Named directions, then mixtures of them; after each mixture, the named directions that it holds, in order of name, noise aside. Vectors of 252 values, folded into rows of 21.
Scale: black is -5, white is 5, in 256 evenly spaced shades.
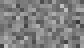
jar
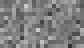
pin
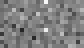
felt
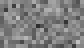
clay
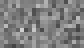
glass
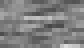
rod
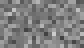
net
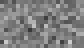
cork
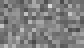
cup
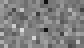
felt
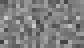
cork, glass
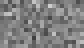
clay, cup, net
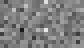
felt, pin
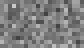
clay, cup, jar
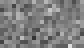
clay, felt, pin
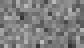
clay, felt, pin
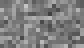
pin, rod
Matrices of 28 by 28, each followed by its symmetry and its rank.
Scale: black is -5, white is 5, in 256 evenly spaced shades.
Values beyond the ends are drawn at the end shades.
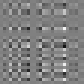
neither, rank one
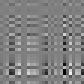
neither, rank one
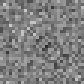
symmetric, full rank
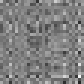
neither, rank three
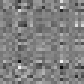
neither, rank three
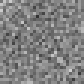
symmetric, full rank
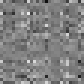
neither, rank three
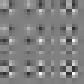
symmetric, rank one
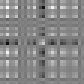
symmetric, rank one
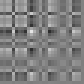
symmetric, rank one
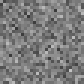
symmetric, full rank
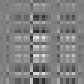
neither, rank one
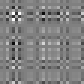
symmetric, rank one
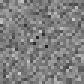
symmetric, full rank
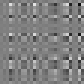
neither, rank one
